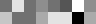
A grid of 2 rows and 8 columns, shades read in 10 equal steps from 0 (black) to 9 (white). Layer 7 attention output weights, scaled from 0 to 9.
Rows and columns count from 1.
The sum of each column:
11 12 8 11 12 11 9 11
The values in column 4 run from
5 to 6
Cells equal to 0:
1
